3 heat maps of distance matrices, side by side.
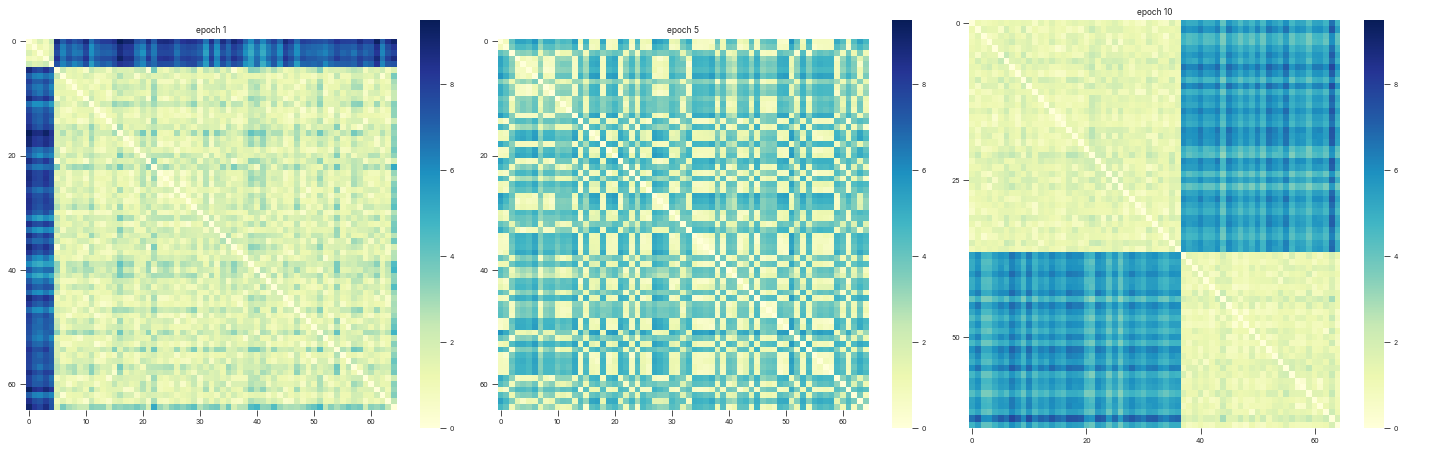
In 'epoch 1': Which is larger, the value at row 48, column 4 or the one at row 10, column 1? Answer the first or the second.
the second
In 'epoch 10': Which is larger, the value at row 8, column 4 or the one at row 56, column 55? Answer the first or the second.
the second
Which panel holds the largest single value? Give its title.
epoch 1
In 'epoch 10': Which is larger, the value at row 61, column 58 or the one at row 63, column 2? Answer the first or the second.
the second
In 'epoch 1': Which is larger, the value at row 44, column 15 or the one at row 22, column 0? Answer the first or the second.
the second
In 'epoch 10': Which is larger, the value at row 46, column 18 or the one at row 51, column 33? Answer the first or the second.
the first
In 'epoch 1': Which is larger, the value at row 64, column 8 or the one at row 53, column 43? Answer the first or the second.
the first
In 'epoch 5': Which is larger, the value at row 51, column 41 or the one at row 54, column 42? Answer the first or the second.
the second
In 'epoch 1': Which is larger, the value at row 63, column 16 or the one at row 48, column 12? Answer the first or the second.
the first
